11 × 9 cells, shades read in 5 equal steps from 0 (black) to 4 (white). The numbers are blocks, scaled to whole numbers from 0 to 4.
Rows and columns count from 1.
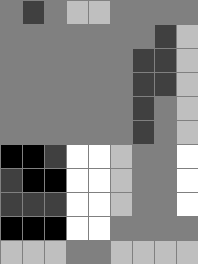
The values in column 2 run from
0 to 3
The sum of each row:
19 18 17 17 18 18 20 20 22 16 25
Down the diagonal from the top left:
2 2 2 2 2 2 2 2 4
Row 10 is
0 0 0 4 4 2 2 2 2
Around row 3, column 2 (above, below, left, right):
2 2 2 2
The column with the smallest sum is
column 2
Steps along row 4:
same same same same same down same up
